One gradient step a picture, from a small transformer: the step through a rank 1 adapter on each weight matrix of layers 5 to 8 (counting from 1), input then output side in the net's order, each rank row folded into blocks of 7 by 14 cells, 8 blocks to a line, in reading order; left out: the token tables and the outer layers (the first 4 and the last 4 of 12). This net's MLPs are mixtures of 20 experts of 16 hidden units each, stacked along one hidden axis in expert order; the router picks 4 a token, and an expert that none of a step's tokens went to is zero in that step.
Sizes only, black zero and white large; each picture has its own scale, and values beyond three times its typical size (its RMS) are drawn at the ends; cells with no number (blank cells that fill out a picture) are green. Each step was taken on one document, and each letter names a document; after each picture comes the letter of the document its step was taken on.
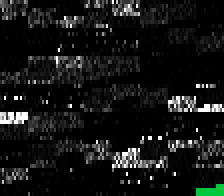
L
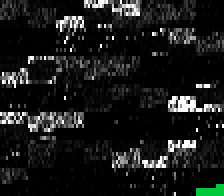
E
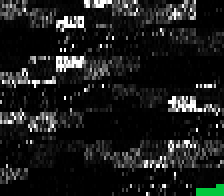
E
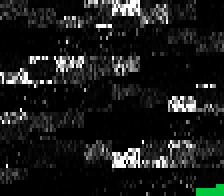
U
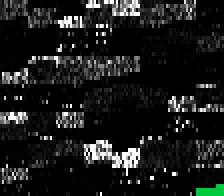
L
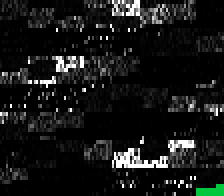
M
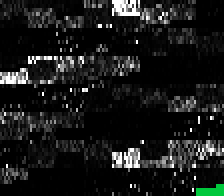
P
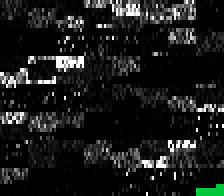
E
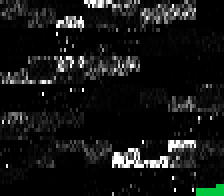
P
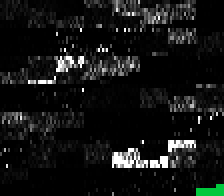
P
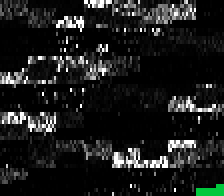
P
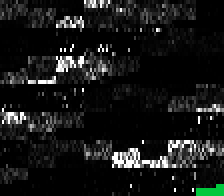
P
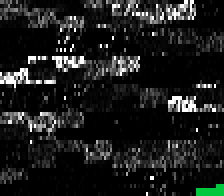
E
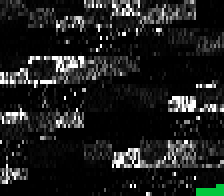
U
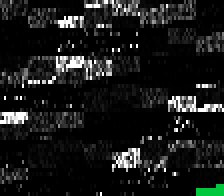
L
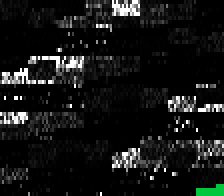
L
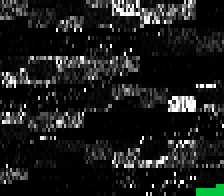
M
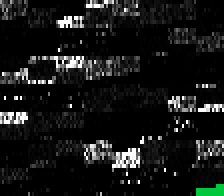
L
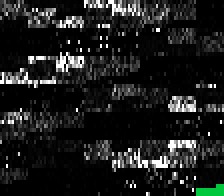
U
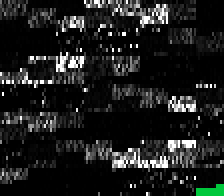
U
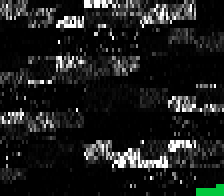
U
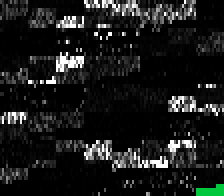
U
